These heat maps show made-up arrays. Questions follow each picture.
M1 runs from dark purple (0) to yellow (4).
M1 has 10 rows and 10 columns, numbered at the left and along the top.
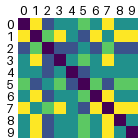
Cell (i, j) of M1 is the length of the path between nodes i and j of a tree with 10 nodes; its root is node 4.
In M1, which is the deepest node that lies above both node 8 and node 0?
2
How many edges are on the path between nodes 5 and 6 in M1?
3
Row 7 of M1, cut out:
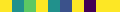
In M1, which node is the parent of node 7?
5
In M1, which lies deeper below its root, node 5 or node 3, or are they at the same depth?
node 3
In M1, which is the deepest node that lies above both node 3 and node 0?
2
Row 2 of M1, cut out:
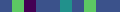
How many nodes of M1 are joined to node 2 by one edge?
6
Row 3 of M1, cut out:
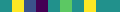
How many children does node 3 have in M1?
0
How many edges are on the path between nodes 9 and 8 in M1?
2
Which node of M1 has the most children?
2
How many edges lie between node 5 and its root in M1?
1
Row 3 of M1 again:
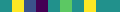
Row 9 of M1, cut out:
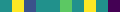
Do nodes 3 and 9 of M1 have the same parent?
yes
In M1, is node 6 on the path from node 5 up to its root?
no
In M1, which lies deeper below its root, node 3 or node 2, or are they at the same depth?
node 3
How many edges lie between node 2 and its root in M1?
1
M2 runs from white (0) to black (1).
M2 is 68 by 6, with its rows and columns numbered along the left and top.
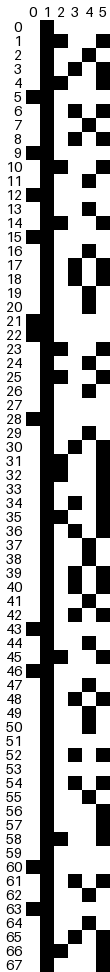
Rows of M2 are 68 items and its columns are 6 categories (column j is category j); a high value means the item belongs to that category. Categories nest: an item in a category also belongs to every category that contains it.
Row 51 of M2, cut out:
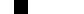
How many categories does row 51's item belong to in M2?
1
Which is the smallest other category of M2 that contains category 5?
1
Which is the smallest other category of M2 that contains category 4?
1
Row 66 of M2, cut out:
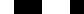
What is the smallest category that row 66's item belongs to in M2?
2
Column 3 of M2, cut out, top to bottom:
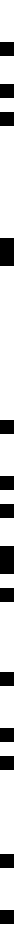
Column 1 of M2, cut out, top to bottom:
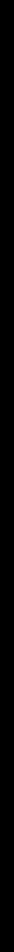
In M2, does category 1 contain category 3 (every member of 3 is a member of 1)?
yes
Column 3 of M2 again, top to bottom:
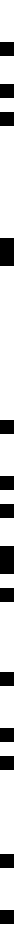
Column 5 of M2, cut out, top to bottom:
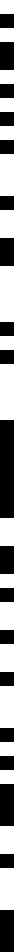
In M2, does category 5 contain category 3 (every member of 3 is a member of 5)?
yes
